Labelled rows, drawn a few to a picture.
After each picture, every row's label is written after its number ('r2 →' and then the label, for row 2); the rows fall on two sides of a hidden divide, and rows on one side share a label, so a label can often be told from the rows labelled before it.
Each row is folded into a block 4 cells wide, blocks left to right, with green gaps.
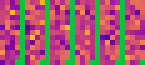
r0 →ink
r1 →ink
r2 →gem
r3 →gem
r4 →gem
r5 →gem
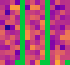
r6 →gem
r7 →gem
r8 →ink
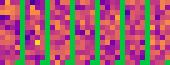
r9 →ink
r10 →ink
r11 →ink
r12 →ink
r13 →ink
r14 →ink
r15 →gem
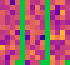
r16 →gem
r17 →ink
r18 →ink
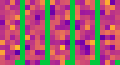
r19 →ink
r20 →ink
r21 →ink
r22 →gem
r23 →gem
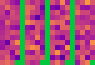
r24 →ink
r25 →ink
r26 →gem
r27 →ink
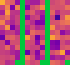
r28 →ink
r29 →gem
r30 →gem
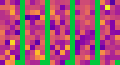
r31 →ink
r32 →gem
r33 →ink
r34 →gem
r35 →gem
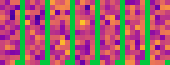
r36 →ink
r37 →ink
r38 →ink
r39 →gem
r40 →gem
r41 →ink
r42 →gem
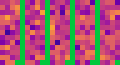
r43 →ink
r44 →gem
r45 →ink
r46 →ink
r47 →ink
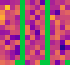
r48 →ink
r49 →ink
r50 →gem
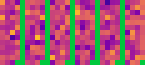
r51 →gem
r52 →ink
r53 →ink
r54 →ink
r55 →gem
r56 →gem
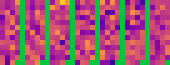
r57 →gem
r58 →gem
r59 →ink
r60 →ink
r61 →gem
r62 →ink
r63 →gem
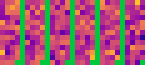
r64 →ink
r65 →gem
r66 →gem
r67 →gem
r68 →gem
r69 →ink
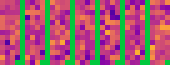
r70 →ink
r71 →ink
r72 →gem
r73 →gem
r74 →gem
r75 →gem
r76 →ink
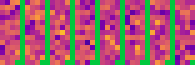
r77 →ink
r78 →ink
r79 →gem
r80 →ink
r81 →ink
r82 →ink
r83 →gem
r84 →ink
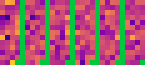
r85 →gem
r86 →ink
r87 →gem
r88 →gem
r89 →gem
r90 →ink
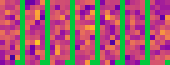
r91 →ink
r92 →gem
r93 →gem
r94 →ink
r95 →ink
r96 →gem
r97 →ink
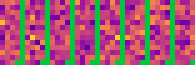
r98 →ink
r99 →ink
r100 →gem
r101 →gem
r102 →gem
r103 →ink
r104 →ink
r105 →gem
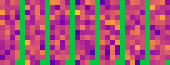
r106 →gem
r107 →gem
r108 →ink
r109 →ink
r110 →gem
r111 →ink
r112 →ink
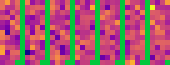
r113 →ink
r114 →ink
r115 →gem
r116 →gem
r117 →gem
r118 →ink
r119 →gem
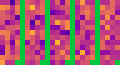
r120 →gem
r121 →gem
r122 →gem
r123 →gem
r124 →ink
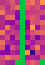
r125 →gem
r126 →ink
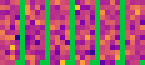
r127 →ink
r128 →ink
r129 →gem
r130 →ink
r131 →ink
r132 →ink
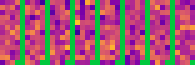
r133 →ink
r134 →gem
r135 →ink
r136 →ink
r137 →ink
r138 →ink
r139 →ink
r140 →ink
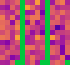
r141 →gem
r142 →ink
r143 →ink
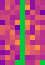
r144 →ink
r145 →ink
